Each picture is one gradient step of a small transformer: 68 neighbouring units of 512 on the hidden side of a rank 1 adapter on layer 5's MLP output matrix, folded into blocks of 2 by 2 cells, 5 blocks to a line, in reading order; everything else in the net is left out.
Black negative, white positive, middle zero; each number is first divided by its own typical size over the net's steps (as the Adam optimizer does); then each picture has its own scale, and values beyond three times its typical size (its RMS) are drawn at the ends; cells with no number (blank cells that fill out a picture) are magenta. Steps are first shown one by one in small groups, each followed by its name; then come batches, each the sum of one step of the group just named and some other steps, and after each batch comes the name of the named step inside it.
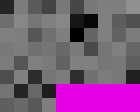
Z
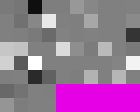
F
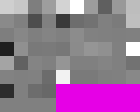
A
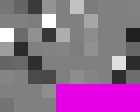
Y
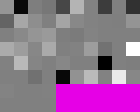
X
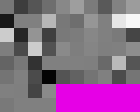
Y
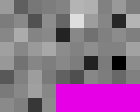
X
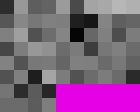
Z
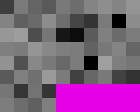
Z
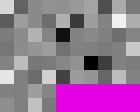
X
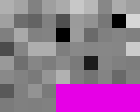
A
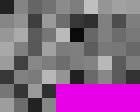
Z
